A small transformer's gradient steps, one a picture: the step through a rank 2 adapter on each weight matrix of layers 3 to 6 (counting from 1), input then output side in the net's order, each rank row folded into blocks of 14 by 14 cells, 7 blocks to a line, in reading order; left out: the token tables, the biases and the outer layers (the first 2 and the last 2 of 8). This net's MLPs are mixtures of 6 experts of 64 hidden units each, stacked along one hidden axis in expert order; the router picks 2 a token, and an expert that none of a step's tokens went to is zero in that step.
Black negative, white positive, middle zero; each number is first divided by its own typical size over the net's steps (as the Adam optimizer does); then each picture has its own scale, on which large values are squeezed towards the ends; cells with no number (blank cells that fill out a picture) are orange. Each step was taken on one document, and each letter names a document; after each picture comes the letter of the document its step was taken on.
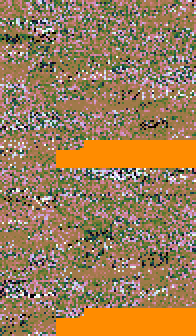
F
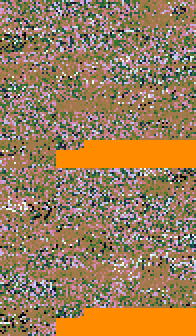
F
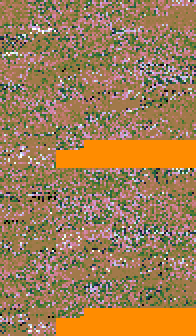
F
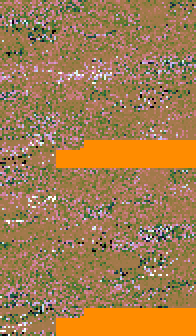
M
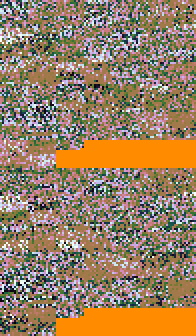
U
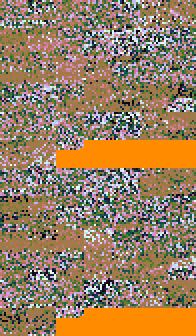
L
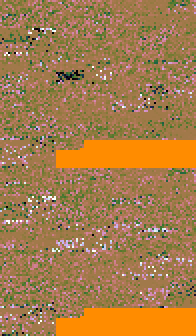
M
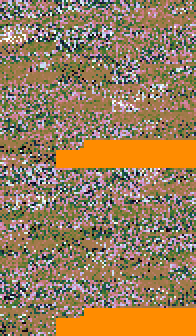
F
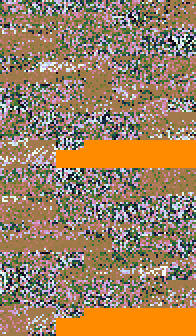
L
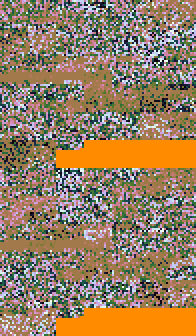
U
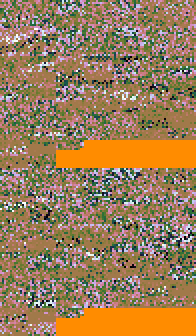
F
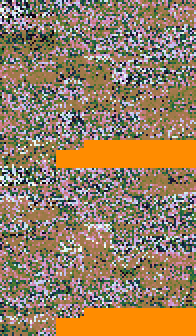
U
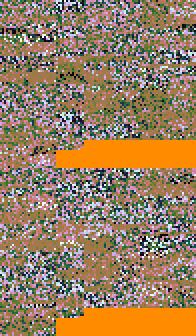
U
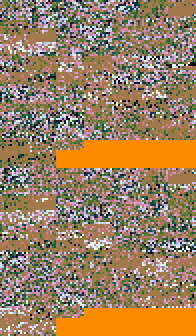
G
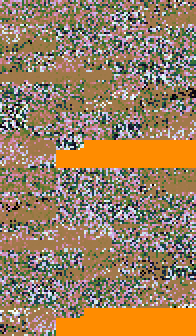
L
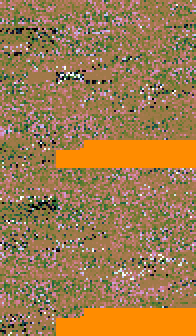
M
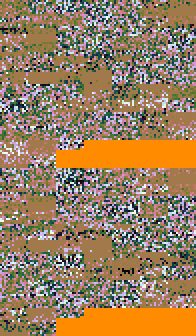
L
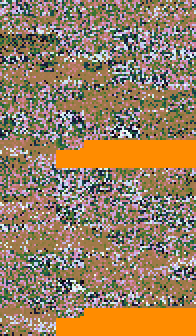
U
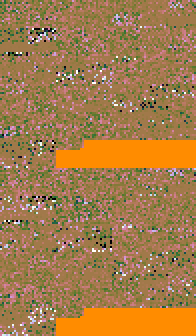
M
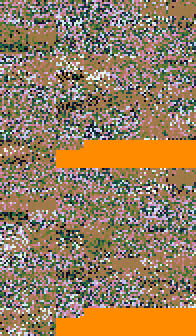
G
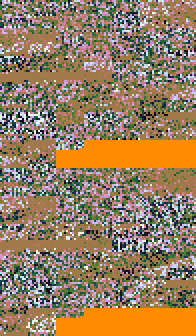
L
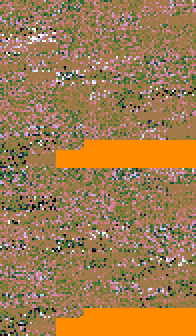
M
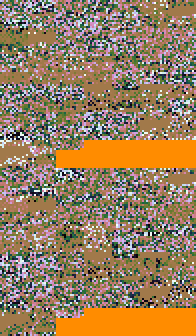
G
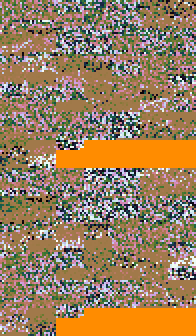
L
